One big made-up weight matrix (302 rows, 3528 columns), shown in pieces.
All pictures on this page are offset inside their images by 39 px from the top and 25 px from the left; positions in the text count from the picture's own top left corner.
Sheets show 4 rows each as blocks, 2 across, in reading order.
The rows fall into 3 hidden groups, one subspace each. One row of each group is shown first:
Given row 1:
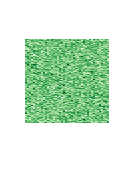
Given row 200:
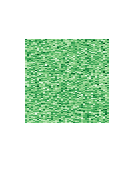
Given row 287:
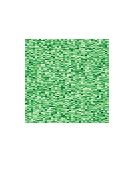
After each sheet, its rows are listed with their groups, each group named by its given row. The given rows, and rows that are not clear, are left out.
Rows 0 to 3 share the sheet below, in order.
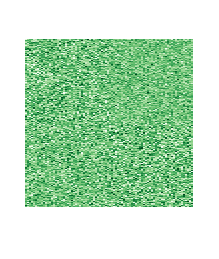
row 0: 1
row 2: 287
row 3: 200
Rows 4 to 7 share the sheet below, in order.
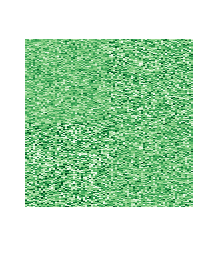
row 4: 1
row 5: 200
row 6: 1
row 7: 200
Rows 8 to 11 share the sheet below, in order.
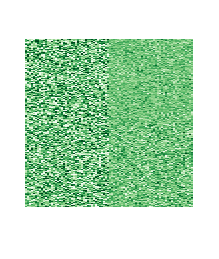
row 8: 200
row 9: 1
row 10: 1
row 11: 1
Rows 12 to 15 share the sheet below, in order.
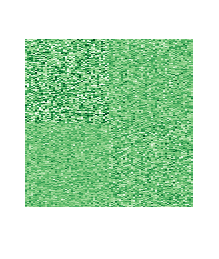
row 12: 200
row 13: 287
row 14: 287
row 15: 287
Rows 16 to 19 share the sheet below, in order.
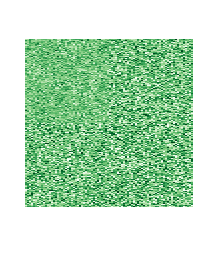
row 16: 1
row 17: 200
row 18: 287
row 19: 1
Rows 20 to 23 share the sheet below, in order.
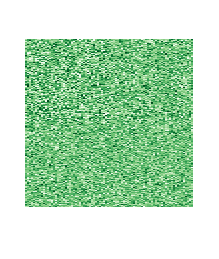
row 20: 200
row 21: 200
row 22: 200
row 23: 287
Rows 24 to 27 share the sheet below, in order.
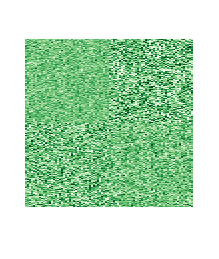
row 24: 287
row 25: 1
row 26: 287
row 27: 287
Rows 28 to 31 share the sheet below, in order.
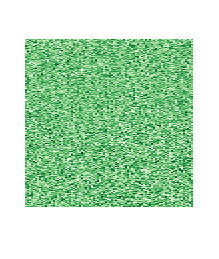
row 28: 287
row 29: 287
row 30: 287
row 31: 200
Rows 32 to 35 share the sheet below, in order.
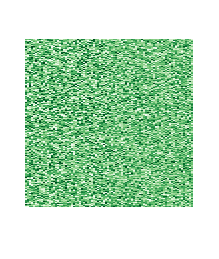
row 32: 200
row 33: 200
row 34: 200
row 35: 200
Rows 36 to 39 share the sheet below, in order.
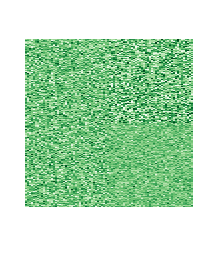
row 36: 200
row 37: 200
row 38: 200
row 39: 1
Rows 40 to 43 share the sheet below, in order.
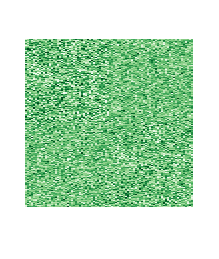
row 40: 1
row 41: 287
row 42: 287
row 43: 1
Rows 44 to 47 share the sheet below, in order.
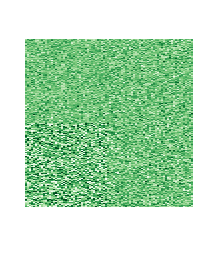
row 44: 200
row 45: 287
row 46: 200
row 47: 1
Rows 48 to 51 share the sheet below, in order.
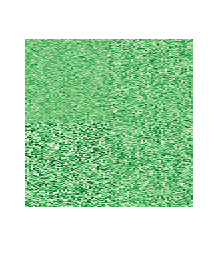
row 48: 1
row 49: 287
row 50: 200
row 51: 1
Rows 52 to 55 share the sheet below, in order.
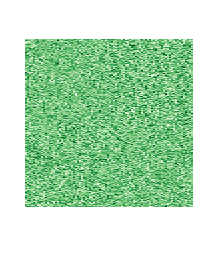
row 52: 200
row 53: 287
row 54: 1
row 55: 1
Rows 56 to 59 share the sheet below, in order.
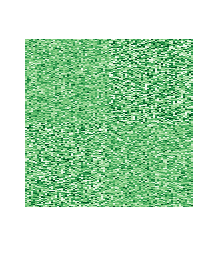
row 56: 287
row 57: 287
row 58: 287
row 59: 1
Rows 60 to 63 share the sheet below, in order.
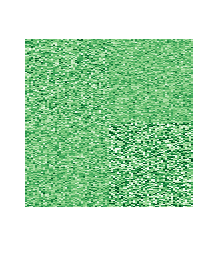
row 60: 200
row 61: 1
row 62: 200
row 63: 1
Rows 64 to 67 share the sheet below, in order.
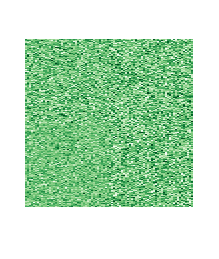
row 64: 200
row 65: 1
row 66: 200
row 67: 287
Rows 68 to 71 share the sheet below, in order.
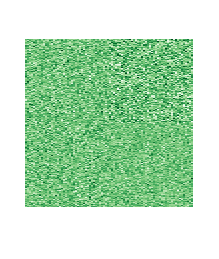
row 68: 287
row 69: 1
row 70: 287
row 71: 200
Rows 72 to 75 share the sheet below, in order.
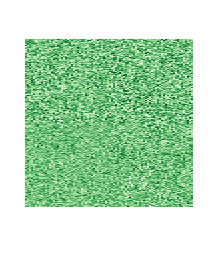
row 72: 200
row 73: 200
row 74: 200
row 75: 1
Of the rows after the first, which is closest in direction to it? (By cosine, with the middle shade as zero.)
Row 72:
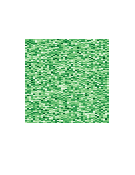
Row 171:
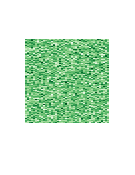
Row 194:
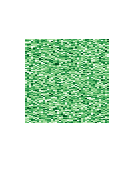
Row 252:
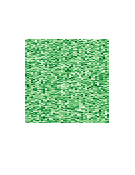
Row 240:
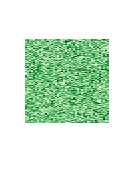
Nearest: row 252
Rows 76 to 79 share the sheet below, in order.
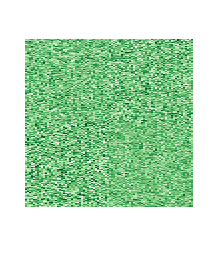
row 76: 200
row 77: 200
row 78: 200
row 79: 200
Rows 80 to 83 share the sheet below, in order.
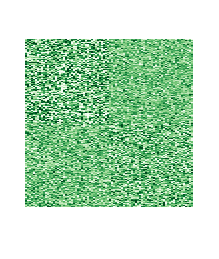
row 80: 200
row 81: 200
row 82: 1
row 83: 200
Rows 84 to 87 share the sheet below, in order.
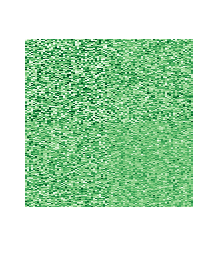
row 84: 287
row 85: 1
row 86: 200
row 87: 287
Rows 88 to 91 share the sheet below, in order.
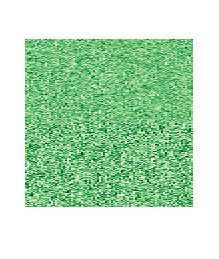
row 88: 200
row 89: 200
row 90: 287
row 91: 287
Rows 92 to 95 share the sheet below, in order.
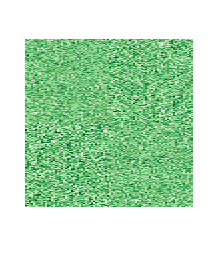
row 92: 200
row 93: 287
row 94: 287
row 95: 200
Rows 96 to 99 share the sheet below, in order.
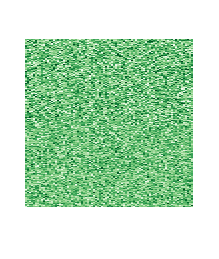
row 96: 287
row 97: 1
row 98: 200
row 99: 1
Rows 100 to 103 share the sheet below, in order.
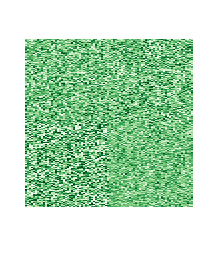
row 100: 200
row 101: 1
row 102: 287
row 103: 1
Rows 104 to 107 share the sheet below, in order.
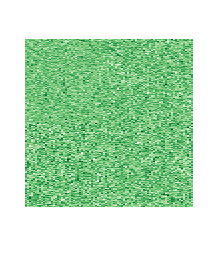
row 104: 1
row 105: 1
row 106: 287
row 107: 200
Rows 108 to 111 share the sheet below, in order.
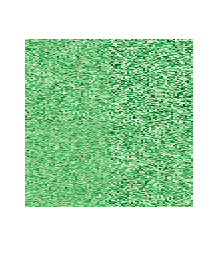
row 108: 1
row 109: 1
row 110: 200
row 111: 1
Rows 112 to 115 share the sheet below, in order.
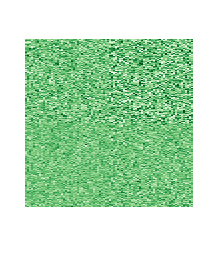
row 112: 200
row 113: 200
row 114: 200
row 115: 200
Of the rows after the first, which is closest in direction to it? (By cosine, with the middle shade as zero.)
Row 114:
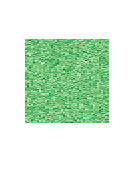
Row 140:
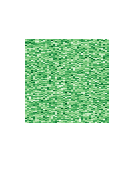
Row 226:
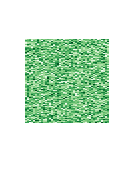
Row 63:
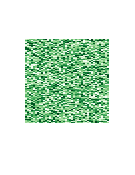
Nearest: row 226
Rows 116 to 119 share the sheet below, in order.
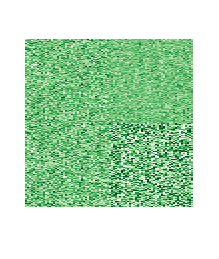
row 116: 1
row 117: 200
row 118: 1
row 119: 287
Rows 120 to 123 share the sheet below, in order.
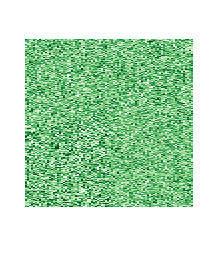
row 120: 287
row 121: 1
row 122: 200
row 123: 1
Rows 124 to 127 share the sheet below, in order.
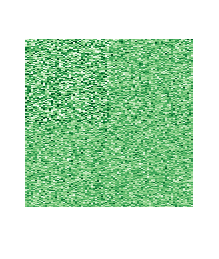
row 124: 200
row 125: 200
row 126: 287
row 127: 1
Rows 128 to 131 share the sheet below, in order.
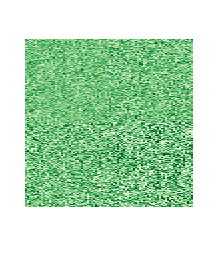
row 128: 287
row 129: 200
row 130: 1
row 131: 1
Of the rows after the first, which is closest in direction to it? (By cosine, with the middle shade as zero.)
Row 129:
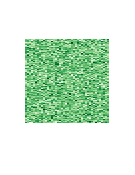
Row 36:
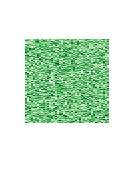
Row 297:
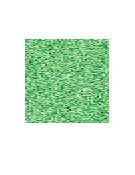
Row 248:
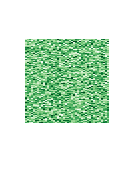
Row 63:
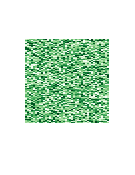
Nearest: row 36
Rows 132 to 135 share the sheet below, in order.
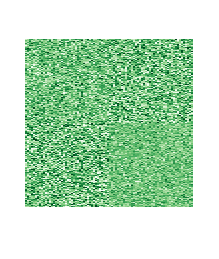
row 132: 1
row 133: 200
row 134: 1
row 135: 200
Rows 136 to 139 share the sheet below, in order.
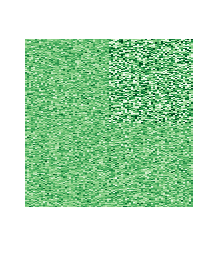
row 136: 200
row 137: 200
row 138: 200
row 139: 200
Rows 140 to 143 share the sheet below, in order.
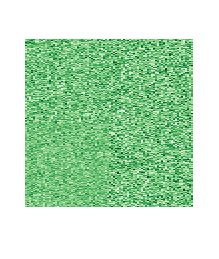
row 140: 200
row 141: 287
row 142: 287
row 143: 1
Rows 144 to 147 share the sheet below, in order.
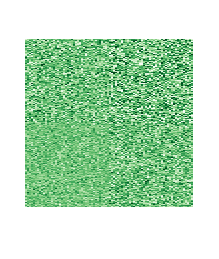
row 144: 287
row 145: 200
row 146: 200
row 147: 1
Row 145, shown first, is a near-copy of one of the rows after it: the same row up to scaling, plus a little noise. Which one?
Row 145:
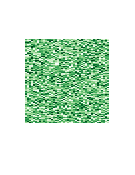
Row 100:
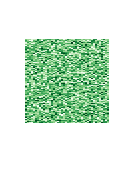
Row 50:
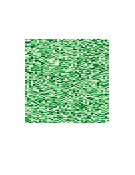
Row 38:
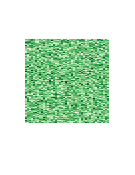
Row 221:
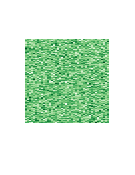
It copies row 50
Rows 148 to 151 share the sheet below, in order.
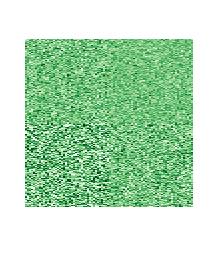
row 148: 287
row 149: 200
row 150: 1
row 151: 1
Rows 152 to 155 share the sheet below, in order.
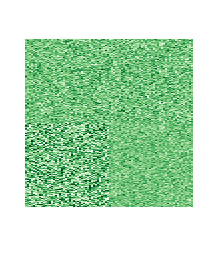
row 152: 1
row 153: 287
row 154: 287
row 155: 287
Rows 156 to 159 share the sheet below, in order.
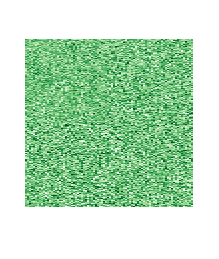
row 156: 1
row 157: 200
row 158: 1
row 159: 1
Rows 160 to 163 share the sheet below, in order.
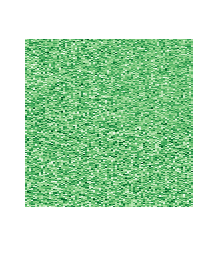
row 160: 1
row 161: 287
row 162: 200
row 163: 200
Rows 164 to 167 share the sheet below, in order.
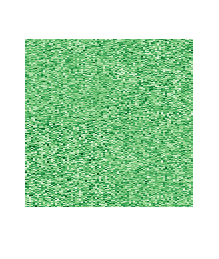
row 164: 287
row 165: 1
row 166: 287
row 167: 1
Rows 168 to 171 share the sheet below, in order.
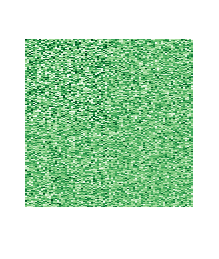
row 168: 287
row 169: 200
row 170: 200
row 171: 200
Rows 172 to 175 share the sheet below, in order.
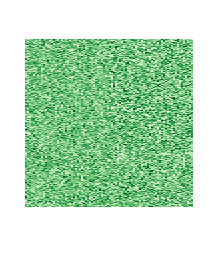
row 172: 287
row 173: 200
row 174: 1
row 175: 1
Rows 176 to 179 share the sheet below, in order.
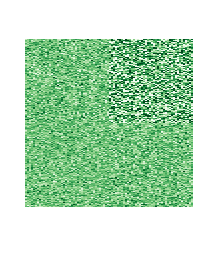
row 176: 1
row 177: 200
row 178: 200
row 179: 200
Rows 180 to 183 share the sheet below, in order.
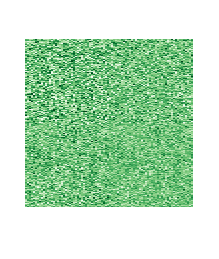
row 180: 200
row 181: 1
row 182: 1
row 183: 1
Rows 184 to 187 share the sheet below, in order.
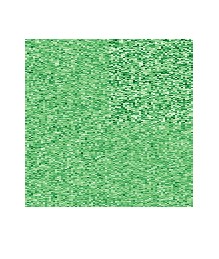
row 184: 200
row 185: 200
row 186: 287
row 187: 287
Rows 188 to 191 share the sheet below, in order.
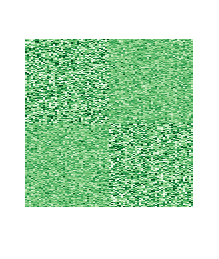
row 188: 200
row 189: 200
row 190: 1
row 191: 287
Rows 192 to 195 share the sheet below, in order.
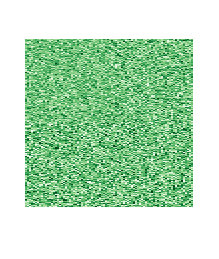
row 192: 200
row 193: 1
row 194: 200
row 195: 287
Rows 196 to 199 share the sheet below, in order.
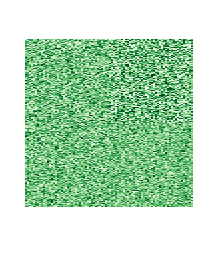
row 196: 287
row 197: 287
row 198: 200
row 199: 287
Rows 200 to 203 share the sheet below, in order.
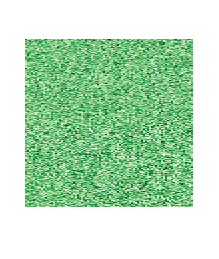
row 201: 287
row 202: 1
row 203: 1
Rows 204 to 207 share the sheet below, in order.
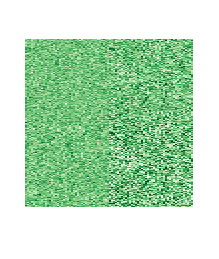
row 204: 200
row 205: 1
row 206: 287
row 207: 1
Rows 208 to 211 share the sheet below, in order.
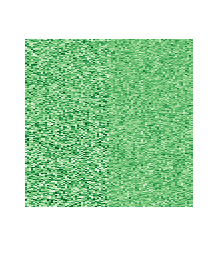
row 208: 1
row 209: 200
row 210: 200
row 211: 1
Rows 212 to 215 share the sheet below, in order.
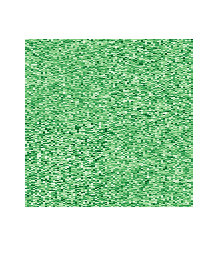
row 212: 1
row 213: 200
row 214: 287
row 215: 1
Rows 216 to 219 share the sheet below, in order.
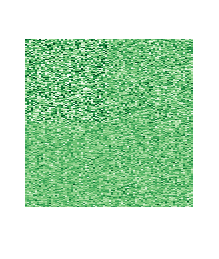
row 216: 287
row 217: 1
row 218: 287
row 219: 200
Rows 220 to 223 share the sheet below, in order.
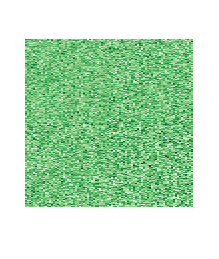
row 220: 1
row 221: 200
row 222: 1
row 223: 200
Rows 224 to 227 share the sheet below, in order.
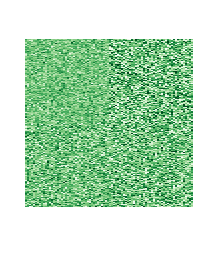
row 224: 200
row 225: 1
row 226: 200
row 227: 287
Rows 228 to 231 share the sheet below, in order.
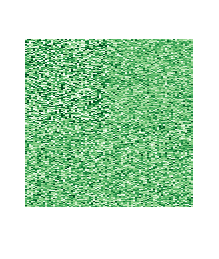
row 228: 287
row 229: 1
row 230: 287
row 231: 287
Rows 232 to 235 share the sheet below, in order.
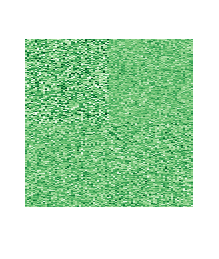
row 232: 200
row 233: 1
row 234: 287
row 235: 1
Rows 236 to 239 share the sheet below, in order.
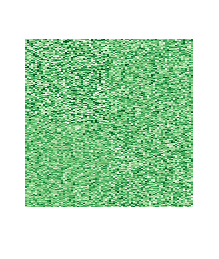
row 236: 1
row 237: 287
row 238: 287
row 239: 1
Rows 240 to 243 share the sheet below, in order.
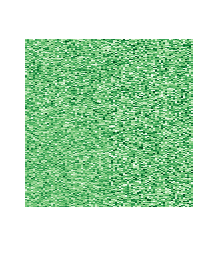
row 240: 1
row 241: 287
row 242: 1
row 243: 200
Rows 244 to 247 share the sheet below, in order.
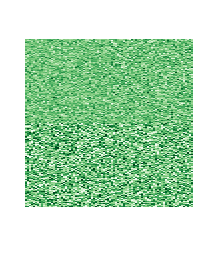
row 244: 200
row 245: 1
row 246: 200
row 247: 200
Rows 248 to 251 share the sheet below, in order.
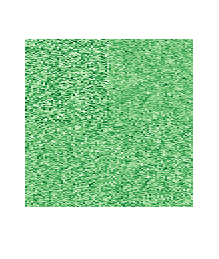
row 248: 200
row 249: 1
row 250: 287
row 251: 1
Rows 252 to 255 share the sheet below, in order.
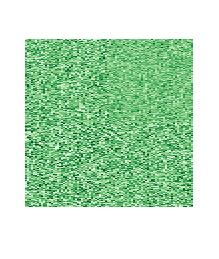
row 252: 200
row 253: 287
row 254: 200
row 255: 1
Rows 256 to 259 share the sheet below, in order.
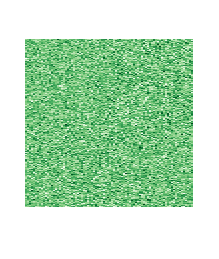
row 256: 200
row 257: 1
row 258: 1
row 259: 200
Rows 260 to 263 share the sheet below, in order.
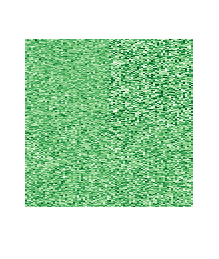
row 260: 200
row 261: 287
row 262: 1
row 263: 1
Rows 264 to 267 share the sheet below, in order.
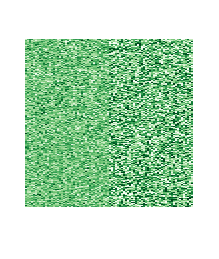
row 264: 1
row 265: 200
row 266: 287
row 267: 200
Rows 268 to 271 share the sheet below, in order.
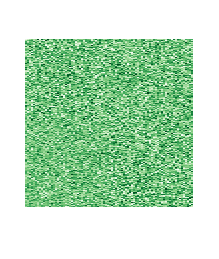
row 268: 287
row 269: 1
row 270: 1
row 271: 200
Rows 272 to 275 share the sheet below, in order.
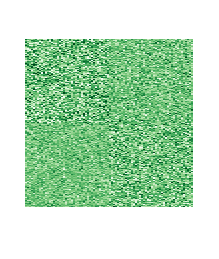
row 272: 1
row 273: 200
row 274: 1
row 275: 200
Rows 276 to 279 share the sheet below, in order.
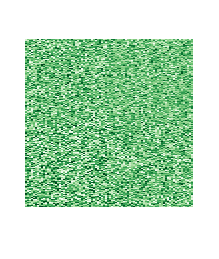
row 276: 287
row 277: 287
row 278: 200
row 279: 1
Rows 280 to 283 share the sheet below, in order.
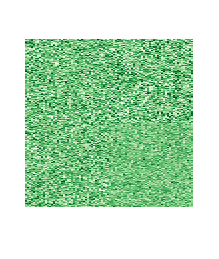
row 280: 200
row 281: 1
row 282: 1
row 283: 200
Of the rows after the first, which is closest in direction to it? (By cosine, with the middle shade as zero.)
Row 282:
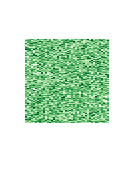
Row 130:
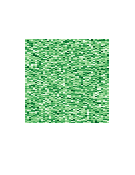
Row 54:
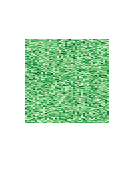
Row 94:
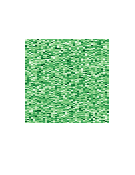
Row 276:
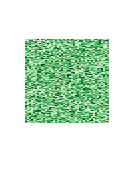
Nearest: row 130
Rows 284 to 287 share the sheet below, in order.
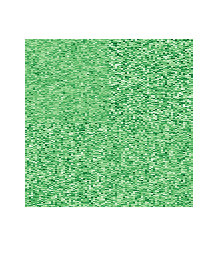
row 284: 1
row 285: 1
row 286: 287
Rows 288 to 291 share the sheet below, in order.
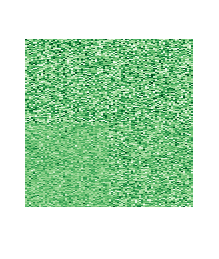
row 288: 287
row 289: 287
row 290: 1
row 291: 200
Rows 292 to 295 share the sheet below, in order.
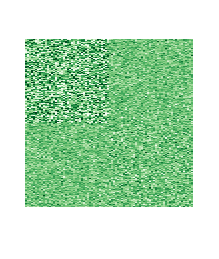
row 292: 200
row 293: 1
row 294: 1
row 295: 200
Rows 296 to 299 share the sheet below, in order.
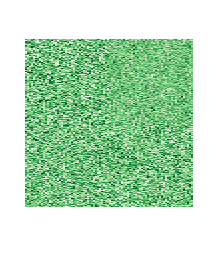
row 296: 200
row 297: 287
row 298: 1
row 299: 1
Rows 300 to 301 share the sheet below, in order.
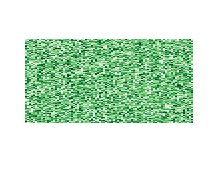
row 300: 287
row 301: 200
